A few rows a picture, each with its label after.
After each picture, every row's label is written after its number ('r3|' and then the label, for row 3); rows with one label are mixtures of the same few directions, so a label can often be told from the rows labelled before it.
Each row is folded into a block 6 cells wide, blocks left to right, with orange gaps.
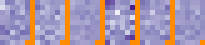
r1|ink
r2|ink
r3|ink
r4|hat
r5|hat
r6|ink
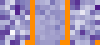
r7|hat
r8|ink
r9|hat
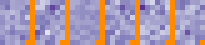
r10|hat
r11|hat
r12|ink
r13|hat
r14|ink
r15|hat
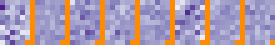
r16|ink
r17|hat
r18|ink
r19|hat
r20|ink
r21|hat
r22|hat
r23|hat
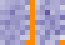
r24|hat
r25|hat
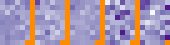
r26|ink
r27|ink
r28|hat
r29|ink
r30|hat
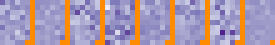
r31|ink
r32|hat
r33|ink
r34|ink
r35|ink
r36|ink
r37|hat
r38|ink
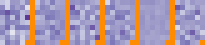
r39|hat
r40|ink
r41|hat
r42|ink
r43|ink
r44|ink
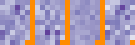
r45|hat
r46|hat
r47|ink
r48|hat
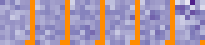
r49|ink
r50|ink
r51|ink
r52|hat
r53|ink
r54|ink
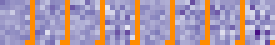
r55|hat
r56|hat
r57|ink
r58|hat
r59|ink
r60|ink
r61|hat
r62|hat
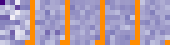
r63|ink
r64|hat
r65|hat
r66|hat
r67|hat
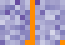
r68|ink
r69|ink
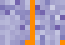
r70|ink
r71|hat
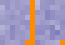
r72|hat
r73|ink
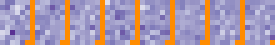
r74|hat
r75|hat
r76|hat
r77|ink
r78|ink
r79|hat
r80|hat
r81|hat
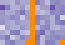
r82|ink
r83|hat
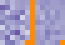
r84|ink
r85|hat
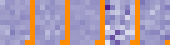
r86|hat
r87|hat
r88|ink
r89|ink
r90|hat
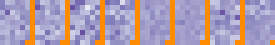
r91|ink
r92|ink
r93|hat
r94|ink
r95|hat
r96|hat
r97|hat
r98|ink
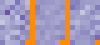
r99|ink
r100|hat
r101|hat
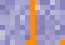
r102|hat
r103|ink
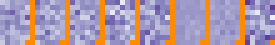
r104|hat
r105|ink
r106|ink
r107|ink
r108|hat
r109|hat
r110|hat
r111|hat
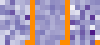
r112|hat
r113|hat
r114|hat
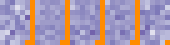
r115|hat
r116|ink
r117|ink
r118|ink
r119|hat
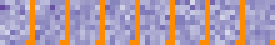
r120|ink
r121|hat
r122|hat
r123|hat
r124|hat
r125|ink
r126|ink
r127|hat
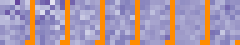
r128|ink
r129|ink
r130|ink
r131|hat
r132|hat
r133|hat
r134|hat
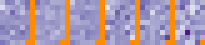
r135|ink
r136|ink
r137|ink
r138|hat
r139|hat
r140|hat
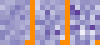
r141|hat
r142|hat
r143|hat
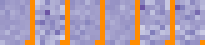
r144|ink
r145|hat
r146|ink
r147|hat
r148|ink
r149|ink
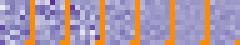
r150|ink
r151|ink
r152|hat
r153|ink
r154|ink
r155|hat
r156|ink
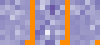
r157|ink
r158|hat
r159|ink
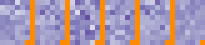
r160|ink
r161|ink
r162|ink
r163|ink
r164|ink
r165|hat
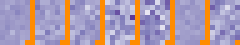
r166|hat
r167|ink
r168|hat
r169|hat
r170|ink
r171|ink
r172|hat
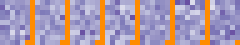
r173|hat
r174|hat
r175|hat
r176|hat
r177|hat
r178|ink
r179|ink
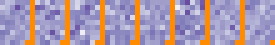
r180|hat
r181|ink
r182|hat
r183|hat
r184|hat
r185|ink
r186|ink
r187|hat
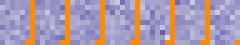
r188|ink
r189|hat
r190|ink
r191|ink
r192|hat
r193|ink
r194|ink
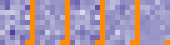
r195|hat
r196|hat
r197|hat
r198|hat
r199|ink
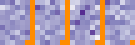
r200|ink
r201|ink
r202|hat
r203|ink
